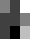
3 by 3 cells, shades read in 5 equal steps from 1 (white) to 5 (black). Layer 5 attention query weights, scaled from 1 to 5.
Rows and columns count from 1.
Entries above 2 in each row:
2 3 2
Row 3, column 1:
4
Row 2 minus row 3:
0 -1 1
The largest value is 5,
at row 3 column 2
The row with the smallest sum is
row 1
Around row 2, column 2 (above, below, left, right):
4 5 4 3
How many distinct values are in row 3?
3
